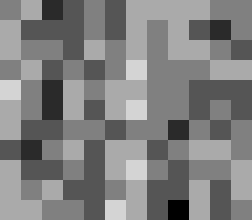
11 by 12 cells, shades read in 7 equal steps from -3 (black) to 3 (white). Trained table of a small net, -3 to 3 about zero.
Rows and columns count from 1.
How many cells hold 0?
44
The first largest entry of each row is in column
2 1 1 7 1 7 1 4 7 1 6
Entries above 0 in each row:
5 3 5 4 4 4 1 5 4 5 5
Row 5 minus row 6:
1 0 0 0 1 0 -1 0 0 0 -1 0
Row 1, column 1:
0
